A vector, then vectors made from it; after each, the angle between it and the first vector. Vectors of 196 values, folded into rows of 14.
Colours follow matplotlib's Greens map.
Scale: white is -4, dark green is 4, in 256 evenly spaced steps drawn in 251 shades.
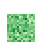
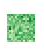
partly opposed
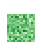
nearly parallel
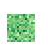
nearly parallel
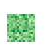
nearly parallel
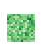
partly opposed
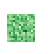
partly aligned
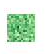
nearly parallel
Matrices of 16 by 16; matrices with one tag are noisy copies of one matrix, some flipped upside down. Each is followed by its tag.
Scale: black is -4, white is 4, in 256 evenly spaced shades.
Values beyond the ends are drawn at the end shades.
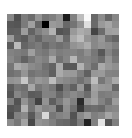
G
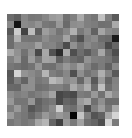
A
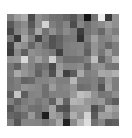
G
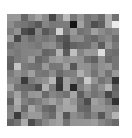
A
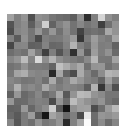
G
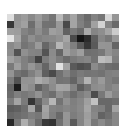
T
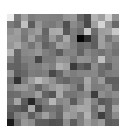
T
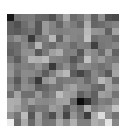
T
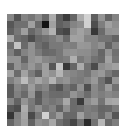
G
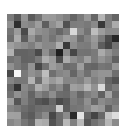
A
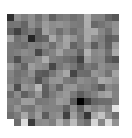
T
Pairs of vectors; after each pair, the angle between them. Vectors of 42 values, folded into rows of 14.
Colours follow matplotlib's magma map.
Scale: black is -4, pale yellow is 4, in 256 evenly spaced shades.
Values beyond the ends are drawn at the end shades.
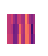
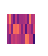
orthogonal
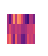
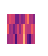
partly opposed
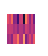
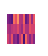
nearly opposite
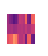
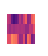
nearly parallel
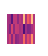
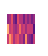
partly opposed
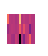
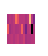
orthogonal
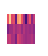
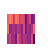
partly aligned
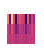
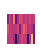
orthogonal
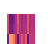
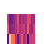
nearly parallel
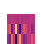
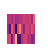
nearly opposite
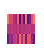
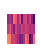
partly opposed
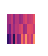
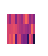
partly opposed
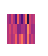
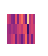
nearly opposite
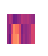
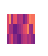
partly opposed
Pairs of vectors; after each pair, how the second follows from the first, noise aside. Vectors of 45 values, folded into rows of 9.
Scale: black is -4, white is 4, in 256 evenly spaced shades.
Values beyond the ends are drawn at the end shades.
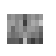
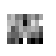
scaled up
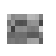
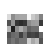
scaled up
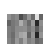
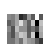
scaled up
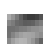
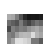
scaled up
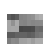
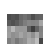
wrapped around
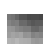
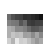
scaled up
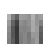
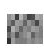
shuffled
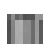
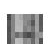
wrapped around
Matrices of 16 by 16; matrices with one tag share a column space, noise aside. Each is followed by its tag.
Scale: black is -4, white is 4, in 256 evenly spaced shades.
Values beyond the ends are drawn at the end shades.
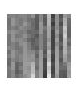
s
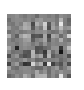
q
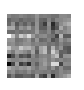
q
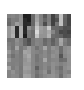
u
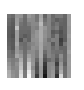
s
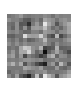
q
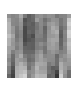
s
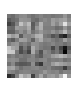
q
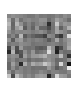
q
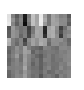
u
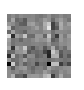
q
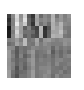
u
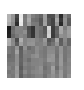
u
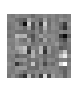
q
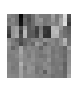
u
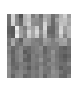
u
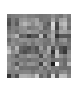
q
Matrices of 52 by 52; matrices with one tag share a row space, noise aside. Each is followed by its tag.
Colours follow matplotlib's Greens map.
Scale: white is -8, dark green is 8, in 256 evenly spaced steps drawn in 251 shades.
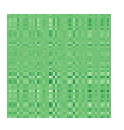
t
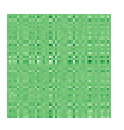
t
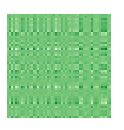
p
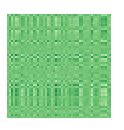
p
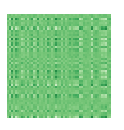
p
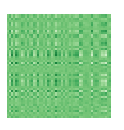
p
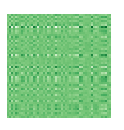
p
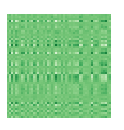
p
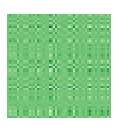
t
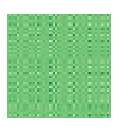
t
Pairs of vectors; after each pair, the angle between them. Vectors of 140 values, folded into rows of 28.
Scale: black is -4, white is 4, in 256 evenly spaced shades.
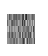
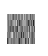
partly opposed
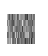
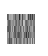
partly opposed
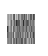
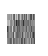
nearly parallel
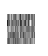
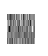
partly opposed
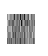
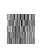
nearly parallel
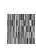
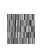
nearly opposite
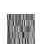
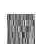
nearly parallel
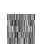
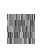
partly aligned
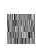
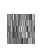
partly aligned
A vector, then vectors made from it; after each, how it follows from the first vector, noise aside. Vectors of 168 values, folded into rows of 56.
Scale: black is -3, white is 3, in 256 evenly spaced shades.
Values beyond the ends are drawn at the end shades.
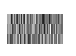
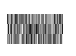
wrapped around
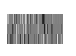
partly zeroed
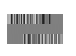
partly zeroed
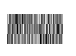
wrapped around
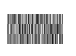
wrapped around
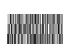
wrapped around
